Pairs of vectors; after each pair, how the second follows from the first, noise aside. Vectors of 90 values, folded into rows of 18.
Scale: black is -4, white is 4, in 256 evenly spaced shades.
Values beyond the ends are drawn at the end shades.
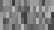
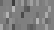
partly zeroed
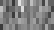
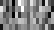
scaled up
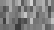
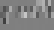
partly zeroed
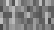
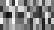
scaled up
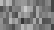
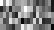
scaled up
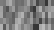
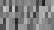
shuffled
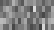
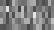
shuffled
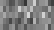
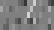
partly zeroed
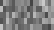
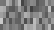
shuffled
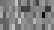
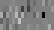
partly zeroed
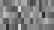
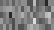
reversed
